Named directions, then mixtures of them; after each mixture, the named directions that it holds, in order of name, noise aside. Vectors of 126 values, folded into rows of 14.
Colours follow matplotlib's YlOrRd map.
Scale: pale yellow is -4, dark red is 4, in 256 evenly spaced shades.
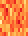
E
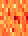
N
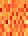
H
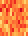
E, H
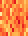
E, H, N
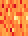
N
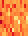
E, N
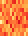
E, H, N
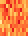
E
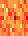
E, N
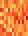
H, N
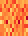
E, H, N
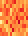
E, H, N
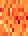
E, H, N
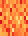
E, H, N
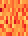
H, N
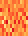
H, N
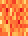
E, H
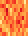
E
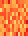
H
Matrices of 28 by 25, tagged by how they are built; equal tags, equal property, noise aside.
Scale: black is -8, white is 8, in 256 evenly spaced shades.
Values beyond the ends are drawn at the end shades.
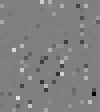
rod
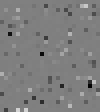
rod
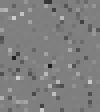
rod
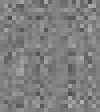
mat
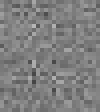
mat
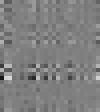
mat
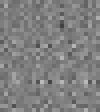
mat
